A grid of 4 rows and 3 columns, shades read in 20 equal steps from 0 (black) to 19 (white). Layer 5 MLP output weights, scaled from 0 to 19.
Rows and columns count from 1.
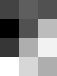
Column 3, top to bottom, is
6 14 18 13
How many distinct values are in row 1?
3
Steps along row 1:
up down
